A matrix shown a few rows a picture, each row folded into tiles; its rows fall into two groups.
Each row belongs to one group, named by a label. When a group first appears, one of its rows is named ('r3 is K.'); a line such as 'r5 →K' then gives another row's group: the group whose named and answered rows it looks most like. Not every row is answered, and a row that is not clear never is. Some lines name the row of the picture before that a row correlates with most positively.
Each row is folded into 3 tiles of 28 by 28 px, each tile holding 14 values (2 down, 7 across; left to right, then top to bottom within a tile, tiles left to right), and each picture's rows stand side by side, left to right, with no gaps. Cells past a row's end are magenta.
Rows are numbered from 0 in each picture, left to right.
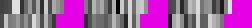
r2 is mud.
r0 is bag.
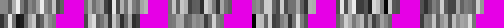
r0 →bag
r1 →bag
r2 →bag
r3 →bag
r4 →bag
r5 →mud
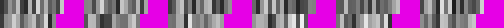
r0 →bag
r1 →bag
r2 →mud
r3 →mud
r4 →mud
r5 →mud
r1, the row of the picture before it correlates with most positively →0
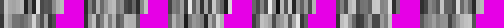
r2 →mud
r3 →bag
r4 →bag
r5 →mud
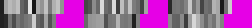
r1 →bag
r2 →mud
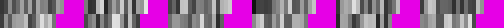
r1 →bag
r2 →bag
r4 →bag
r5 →mud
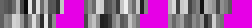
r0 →bag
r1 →bag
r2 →bag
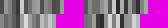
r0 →mud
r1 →mud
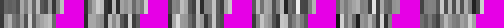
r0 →mud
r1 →bag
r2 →bag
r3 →bag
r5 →mud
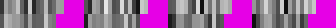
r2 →bag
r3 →bag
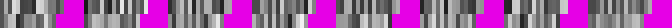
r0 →bag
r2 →mud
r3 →mud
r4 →mud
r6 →mud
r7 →mud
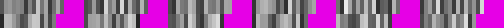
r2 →mud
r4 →mud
